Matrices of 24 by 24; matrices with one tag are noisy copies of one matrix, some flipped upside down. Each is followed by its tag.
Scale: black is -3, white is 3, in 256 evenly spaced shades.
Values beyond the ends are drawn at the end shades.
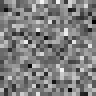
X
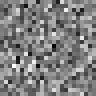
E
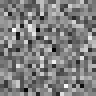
E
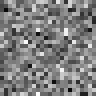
X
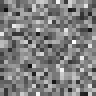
X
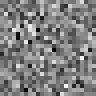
E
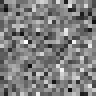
X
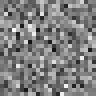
E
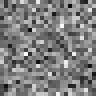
X
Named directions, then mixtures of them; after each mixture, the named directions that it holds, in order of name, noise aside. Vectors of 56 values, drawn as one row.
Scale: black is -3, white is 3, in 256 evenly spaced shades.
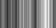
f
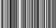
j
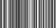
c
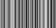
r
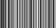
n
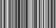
c, r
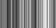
f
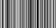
c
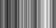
f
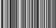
j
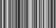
c, r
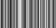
j, n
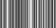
c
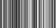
c, f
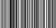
c, j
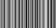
r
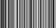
n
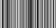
c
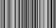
r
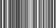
c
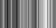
f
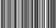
j, r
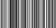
c, j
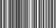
c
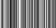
j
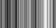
f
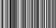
j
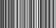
n, r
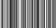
j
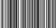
j
